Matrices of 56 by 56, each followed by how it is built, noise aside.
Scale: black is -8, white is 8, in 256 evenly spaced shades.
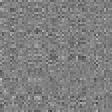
low rank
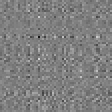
low rank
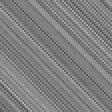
Toeplitz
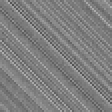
Toeplitz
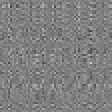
low rank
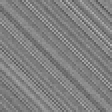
Toeplitz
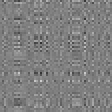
low rank
